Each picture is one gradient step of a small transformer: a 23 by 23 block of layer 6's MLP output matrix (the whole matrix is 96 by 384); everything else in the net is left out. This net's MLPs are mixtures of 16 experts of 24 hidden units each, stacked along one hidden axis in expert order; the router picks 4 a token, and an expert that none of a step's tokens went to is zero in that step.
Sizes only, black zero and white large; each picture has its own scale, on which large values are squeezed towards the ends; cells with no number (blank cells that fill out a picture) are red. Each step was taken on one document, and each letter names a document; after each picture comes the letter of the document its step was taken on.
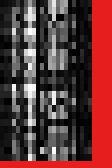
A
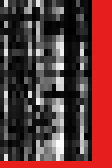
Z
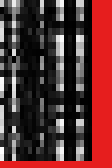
Z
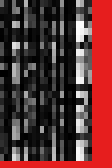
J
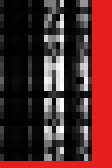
Z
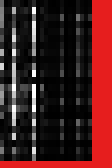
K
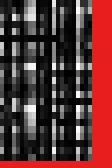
A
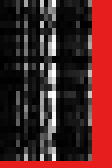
J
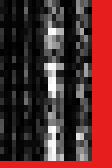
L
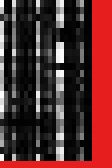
Z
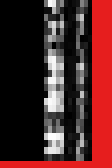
L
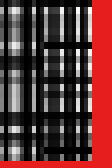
K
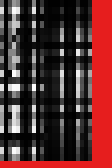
K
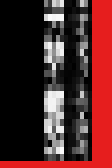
L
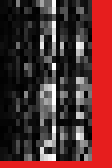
J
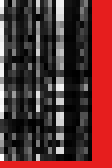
Z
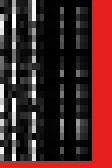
K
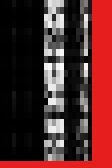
L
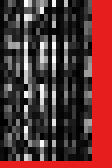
J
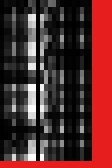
A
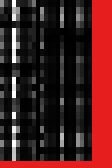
K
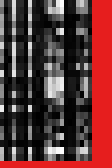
Z
